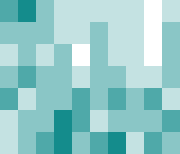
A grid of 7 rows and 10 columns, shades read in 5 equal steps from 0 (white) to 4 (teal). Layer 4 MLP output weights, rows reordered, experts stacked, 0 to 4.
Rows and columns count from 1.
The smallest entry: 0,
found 4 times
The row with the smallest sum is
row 3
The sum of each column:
13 16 14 16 11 13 14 9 9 13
